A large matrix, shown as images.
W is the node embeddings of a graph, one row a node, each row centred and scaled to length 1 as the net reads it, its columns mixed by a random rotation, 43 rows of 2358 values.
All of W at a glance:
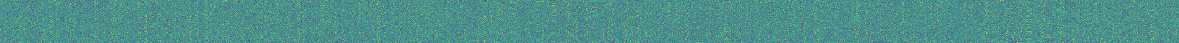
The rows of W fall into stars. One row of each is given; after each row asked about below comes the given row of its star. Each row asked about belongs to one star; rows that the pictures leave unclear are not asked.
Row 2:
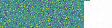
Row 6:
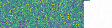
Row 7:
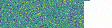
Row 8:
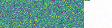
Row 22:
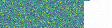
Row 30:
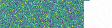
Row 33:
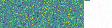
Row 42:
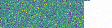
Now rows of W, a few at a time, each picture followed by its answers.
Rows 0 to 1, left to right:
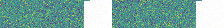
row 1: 2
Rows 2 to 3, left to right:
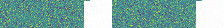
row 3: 22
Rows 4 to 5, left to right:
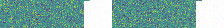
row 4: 6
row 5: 7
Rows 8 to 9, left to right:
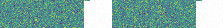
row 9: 22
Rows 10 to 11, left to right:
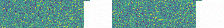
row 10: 2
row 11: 7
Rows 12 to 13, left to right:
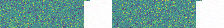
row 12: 30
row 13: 33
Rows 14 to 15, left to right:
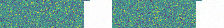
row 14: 30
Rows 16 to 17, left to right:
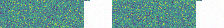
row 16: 42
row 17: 33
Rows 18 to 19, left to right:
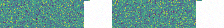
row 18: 6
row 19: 8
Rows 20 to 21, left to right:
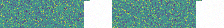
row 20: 6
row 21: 2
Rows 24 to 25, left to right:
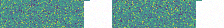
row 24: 2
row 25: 30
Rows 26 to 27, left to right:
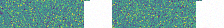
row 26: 42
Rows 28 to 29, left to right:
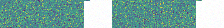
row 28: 7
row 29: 8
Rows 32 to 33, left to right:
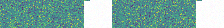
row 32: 33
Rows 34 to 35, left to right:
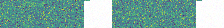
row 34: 30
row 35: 33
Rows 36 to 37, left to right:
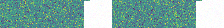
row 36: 30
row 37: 6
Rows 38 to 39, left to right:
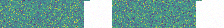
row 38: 2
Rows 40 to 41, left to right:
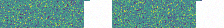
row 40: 42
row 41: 7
